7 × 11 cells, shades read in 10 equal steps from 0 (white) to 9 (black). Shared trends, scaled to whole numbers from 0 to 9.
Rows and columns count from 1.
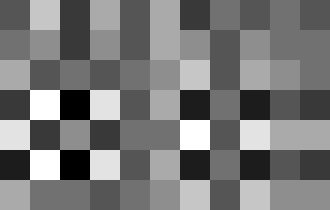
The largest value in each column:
8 7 9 7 6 5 8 6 8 6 7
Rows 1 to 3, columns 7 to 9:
7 5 6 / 4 6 4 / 2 6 3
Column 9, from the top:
6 4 3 8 1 8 2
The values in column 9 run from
1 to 8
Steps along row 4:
down up down up down up down up down up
